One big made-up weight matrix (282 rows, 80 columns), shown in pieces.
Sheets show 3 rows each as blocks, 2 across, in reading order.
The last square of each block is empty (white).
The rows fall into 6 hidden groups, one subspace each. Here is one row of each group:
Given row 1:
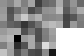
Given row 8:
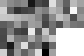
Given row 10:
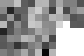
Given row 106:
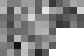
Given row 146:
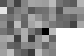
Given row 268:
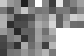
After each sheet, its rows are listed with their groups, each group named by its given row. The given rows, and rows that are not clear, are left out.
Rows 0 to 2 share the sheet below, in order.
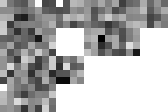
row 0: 268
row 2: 10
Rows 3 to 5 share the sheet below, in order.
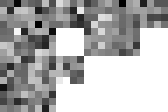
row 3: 146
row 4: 268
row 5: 10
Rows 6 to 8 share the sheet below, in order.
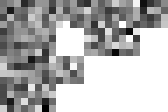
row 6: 10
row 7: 146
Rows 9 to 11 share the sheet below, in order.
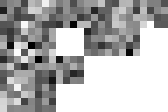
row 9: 1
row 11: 268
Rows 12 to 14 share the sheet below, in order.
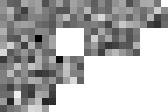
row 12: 268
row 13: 146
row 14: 1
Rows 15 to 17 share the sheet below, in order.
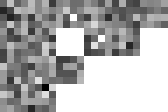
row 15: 8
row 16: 1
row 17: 146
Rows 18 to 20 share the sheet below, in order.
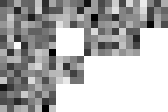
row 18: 106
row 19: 8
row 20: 10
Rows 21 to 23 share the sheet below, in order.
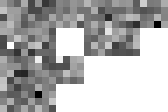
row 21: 1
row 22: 1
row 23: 268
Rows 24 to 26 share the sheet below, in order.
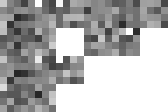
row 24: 268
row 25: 146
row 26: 268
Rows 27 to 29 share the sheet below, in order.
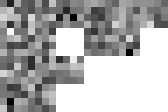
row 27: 8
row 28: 10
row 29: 8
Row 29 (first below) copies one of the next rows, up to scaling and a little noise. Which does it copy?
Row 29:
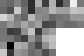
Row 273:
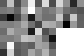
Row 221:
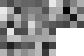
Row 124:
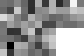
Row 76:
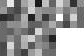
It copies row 124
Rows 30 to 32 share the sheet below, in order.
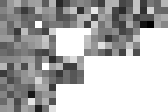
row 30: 146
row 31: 10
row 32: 106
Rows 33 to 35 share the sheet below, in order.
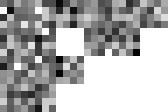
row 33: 106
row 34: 268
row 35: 8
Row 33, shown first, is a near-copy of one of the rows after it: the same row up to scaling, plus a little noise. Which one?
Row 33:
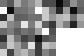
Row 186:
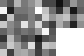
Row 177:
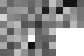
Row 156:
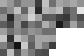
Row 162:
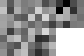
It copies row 186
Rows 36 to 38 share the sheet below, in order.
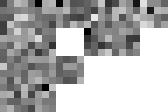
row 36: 268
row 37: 10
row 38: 146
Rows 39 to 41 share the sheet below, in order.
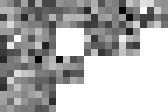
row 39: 1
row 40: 106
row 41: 268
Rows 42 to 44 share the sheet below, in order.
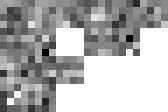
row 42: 10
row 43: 10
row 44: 1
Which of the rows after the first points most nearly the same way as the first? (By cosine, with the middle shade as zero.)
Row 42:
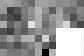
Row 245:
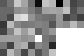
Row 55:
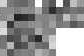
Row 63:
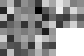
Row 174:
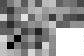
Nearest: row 55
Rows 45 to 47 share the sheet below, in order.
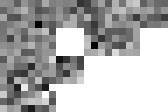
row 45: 146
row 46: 1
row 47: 146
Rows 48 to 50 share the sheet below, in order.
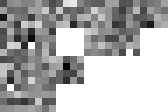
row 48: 106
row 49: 10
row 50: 8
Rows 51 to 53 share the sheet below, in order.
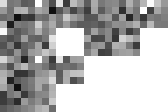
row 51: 268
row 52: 106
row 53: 268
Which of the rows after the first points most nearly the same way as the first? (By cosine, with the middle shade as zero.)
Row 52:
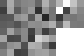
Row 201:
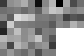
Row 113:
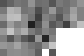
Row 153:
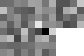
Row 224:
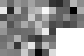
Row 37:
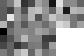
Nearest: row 201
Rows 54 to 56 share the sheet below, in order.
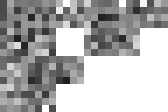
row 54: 106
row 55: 268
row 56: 10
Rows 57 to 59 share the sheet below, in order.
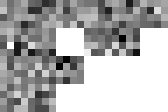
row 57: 1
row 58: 268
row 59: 106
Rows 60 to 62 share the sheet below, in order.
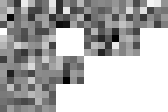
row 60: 10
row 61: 106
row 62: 8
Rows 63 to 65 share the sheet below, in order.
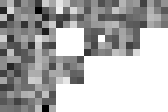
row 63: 106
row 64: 1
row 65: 10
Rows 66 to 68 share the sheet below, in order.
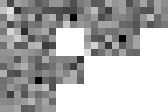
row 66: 8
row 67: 268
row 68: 146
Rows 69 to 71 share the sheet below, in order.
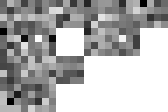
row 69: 268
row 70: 268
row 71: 1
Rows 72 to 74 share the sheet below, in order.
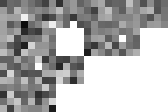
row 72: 1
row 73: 268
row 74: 106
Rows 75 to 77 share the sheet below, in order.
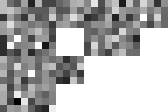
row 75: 1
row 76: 8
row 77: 106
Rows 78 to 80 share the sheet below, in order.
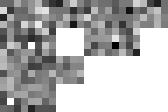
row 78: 106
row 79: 106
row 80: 1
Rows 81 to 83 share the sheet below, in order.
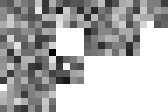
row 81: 106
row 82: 10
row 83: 10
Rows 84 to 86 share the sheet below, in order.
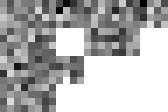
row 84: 106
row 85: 8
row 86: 8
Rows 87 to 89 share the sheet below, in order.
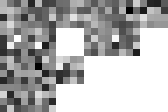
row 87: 1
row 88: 106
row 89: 106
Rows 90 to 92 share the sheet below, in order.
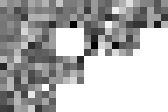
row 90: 1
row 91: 1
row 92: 146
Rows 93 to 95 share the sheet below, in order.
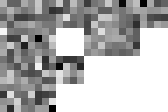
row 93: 268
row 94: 268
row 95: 106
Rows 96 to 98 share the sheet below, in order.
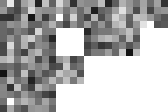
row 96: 8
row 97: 10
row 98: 8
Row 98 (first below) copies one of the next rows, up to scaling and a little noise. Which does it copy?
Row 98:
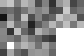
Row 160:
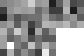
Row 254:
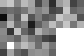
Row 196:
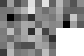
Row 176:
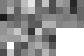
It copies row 254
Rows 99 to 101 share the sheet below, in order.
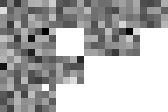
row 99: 146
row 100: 146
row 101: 146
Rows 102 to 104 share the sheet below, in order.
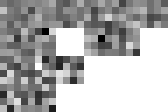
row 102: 146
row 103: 1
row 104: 106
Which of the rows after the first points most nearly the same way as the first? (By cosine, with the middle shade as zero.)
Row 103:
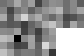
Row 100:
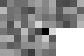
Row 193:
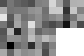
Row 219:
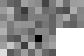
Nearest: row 100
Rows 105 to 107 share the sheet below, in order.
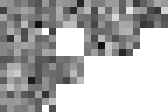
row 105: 146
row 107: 10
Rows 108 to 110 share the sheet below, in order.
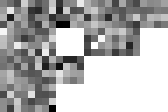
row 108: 10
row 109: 1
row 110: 106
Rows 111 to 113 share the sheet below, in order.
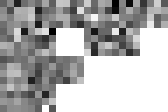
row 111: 146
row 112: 8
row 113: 10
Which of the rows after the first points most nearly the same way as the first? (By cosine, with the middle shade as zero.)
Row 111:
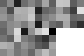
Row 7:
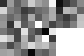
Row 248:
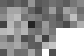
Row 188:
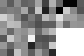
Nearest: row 248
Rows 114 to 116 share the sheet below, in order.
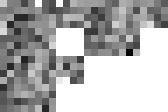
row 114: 268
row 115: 10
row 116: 10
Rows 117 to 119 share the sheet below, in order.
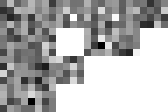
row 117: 8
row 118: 106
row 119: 106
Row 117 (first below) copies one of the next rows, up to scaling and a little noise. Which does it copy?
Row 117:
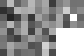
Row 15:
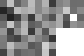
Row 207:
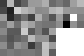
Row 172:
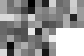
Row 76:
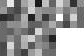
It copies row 15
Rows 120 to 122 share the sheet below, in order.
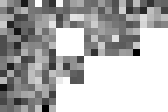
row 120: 268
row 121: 106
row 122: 10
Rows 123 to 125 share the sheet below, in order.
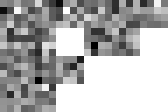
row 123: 8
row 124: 8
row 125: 146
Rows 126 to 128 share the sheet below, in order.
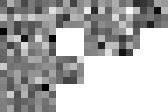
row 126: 268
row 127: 106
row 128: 146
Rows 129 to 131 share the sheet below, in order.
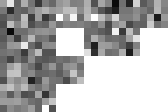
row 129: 8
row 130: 8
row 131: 10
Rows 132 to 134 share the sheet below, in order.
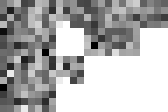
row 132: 10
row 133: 1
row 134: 10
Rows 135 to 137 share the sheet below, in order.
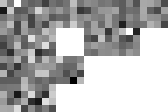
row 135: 146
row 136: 146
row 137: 1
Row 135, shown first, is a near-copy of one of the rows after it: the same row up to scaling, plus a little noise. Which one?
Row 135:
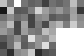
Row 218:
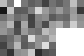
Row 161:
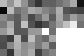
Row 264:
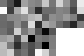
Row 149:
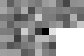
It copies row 218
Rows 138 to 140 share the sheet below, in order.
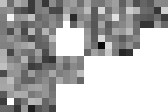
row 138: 8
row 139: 106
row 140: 1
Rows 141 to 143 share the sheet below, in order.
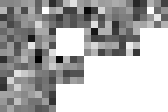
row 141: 106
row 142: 8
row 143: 268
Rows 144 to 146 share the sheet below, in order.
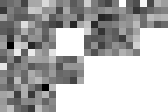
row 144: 1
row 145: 268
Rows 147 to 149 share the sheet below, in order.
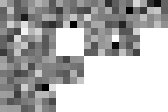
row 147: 1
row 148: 106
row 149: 146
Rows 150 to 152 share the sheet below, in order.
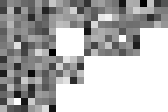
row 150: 106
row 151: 268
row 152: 106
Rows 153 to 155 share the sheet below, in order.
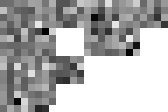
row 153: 146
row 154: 10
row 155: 106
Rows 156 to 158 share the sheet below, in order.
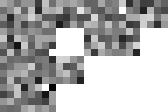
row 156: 106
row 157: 106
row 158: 146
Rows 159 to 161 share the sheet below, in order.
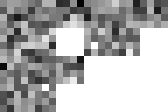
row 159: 146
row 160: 8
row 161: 146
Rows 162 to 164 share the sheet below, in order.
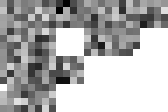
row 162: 106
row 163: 106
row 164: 10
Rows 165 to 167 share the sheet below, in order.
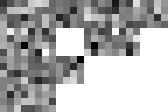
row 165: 8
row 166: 8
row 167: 146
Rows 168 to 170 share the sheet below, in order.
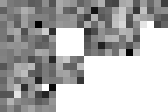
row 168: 146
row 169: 10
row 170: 146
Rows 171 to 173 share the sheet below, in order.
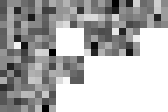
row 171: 106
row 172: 8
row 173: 10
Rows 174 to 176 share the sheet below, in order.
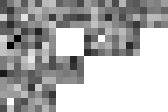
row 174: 1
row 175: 1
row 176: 8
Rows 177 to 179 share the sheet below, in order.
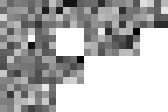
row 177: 106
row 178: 146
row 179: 146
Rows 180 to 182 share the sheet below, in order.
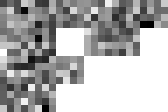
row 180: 268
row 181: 10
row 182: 8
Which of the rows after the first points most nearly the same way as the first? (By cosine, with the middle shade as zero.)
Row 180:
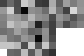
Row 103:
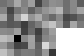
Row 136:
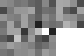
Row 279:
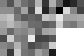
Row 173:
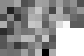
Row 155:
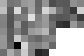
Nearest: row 103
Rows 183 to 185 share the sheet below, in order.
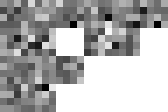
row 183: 1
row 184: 1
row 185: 146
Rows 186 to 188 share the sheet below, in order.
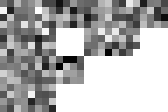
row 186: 106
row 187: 268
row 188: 106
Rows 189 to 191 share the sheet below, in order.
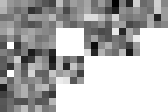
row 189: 1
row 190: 8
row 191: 10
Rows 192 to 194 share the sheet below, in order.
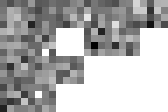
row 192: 10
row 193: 8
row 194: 268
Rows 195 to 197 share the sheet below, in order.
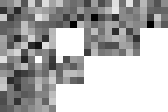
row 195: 1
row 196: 8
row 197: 268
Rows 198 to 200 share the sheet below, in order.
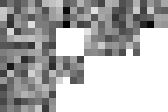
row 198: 8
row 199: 10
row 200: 10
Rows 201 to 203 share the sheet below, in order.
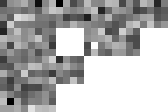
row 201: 268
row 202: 8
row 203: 1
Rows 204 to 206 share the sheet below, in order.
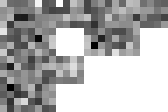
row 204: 268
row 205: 1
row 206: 8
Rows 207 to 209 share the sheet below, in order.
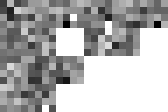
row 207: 8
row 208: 1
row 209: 10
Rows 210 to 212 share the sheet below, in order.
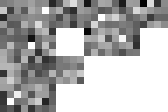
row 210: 106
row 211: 268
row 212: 1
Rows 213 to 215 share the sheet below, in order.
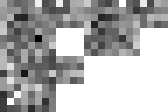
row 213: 268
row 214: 268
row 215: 1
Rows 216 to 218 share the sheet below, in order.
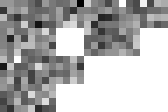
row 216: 146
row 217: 268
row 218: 146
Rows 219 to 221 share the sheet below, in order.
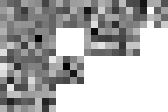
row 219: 268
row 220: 8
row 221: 8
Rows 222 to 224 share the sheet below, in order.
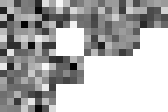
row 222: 106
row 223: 106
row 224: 106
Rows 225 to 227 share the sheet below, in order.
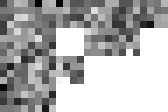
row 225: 268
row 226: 10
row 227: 10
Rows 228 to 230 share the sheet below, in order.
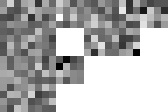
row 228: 8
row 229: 106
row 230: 106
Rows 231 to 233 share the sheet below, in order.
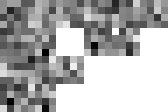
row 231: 10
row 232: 8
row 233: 8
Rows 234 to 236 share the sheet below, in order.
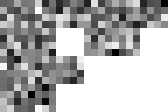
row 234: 106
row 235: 146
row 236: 146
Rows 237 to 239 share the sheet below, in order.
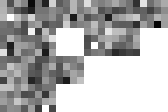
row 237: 8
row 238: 1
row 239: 10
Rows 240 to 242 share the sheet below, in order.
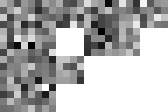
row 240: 106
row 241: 268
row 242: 146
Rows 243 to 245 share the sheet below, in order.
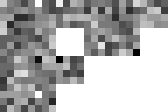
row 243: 268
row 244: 106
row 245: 268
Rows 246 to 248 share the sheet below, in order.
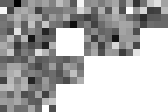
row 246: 146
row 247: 106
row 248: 10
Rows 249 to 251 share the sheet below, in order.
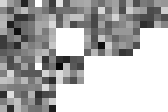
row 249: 268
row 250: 106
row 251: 106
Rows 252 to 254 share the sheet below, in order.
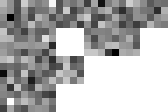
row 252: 10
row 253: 146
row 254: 8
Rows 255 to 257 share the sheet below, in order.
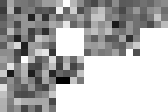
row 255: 106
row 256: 10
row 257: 10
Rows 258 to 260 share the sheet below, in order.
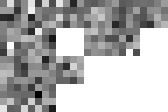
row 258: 8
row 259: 10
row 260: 268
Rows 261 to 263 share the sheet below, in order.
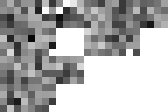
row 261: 106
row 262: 10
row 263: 106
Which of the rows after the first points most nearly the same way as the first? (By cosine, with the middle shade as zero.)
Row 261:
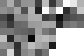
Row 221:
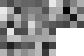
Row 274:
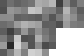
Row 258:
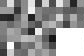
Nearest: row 258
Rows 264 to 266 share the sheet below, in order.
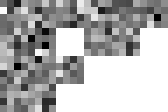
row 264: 146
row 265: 8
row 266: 8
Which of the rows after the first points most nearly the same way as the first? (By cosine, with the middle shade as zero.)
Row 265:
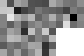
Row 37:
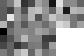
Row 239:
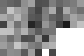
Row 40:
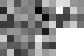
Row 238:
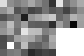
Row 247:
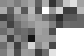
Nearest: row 37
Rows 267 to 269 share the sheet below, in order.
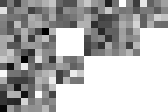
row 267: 146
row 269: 268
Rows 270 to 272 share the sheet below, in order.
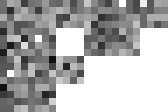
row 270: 268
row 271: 268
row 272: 10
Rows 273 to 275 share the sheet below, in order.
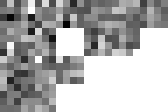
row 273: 8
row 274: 1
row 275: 268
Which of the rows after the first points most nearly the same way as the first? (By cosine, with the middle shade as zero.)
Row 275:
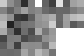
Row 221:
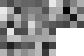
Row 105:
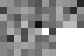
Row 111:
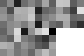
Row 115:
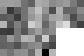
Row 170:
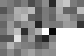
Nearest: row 115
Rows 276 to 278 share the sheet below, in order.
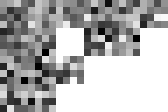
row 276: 10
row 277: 268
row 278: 106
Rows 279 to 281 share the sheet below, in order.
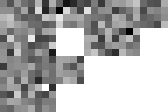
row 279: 106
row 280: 146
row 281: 146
